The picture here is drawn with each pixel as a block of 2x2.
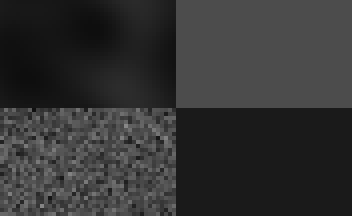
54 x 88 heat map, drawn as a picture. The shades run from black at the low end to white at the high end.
It is made of 2 by 2 panels. Panel 1,1: very low, smooth, faint in contrast. Panel 1,2: low, flat. Panel 2,1: low, fine-grained. Panel 2,2: very low, flat.
